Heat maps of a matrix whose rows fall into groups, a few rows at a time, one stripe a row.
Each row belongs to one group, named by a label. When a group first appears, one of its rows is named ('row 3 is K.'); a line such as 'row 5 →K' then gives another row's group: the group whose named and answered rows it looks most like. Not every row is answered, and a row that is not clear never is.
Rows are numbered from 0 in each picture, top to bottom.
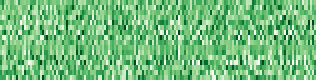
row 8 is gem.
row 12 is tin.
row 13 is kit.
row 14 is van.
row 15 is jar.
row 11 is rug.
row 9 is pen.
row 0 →gem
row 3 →pen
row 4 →gem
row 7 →rug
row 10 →pen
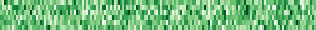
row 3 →gem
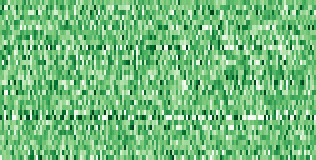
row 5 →gem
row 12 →tin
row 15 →kit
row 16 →rug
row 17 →rug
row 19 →kit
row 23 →rug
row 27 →tin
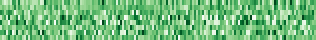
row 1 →rug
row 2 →jar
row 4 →jar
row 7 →pen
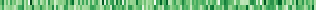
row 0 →kit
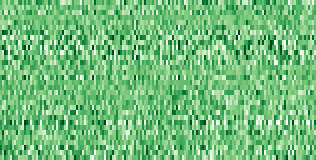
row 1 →kit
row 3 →tin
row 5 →pen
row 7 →rug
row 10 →tin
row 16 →tin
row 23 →rug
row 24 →van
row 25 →van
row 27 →kit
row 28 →jar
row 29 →van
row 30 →tin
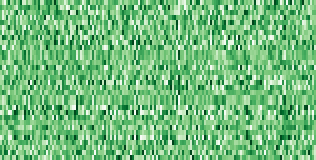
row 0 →rug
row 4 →gem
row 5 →pen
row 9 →rug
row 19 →pen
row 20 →pen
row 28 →kit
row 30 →tin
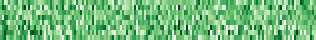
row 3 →tin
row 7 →tin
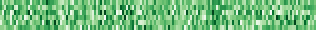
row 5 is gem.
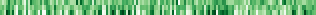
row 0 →pen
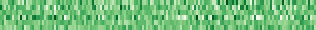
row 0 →kit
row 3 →rug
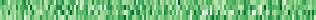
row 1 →kit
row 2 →gem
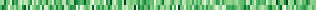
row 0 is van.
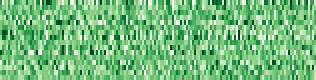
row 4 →kit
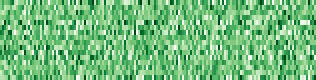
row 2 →pen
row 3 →gem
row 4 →tin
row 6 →jar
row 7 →van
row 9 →tin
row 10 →van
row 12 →pen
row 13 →gem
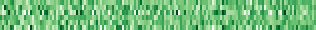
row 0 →kit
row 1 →tin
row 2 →pen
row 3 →van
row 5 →kit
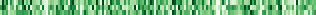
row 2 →kit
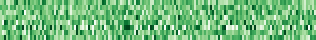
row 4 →tin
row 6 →pen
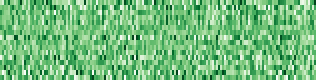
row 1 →rug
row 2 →jar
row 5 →jar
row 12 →van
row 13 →tin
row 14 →pen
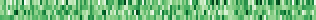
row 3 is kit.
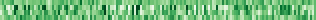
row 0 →kit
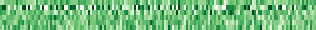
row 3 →rug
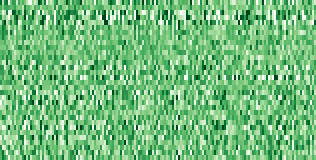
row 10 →jar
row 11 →rug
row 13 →van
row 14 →jar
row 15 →rug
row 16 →van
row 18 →gem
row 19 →pen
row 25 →pen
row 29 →rug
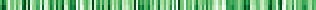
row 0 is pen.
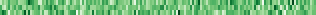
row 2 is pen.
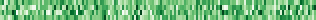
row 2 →kit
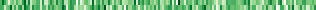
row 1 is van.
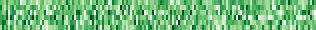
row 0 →gem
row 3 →rug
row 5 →kit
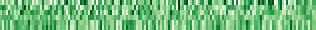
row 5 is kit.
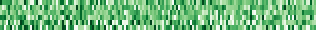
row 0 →van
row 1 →pen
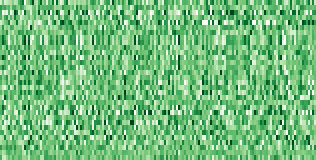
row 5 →kit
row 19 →tin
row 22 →gem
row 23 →tin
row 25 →pen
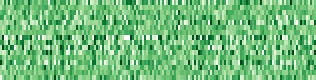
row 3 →van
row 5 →pen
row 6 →tin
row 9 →kit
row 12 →jar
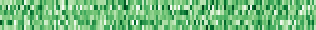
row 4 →jar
